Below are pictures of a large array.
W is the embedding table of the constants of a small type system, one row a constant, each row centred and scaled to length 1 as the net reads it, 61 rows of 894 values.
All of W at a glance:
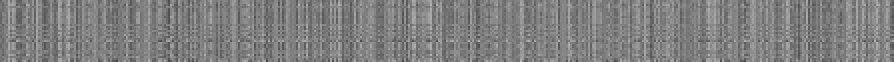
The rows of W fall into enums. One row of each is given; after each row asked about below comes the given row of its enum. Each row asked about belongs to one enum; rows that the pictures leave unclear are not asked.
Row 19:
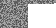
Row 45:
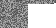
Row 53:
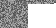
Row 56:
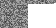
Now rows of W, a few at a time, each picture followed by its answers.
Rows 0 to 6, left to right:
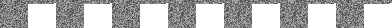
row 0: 19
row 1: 45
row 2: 19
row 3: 53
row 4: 53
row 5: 53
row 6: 56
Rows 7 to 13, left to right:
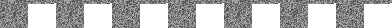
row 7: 53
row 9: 19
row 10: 19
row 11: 53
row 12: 45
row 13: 19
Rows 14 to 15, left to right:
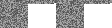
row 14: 45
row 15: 19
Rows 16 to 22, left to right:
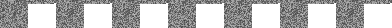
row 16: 53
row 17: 45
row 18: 45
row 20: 19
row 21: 45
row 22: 45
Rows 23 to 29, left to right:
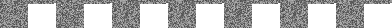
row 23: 19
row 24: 56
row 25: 53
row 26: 53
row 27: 45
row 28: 53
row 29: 19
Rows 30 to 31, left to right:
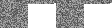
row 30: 45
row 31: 56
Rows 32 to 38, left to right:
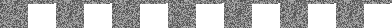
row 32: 19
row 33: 53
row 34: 19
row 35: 56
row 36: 45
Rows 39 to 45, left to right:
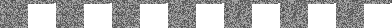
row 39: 56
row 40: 56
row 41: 56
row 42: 19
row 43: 53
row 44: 53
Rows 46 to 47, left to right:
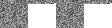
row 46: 53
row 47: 45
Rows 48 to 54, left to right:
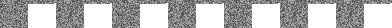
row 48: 19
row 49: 53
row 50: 56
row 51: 53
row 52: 56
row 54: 53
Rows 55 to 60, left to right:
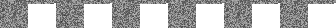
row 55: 53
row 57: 45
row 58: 19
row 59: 53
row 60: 19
